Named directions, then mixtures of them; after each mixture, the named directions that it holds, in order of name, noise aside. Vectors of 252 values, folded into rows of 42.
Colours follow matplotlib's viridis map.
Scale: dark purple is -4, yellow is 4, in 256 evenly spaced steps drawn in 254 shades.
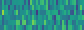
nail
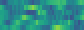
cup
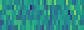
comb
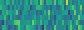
comb, nail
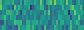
comb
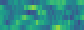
cup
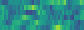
cup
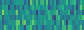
nail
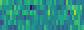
comb, cup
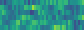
cup, nail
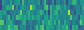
comb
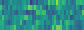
cup, nail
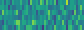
comb, nail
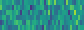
comb
